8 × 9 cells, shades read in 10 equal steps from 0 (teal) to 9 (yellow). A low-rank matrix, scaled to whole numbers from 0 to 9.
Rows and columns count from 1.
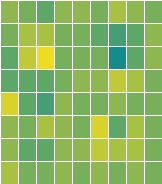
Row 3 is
3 7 9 4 4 4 0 3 5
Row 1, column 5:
5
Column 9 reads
4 5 5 4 4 4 4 4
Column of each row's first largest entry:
7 2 3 7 1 6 6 1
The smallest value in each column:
3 3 2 4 4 3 0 3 4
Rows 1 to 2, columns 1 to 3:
5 4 3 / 4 6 6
